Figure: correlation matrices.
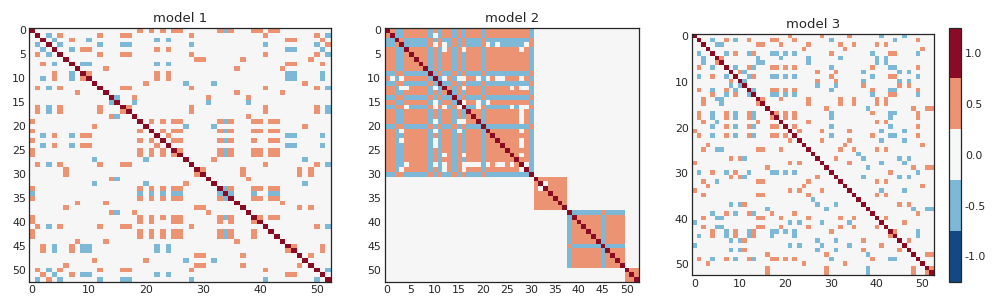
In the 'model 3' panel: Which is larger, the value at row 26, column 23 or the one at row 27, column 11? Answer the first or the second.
the first
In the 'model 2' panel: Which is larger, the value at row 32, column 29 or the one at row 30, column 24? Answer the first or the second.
the first
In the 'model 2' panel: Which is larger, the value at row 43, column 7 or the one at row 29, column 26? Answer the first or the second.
the second
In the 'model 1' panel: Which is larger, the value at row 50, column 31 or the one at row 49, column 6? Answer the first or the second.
the second
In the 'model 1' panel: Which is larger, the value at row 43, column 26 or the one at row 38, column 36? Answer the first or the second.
the first
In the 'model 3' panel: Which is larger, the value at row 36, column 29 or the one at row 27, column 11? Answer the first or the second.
the first
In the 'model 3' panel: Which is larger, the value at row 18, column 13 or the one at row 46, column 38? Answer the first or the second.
the second
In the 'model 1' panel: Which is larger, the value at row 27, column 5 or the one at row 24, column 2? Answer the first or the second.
the first
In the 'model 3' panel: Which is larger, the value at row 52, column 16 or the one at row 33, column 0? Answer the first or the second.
the first
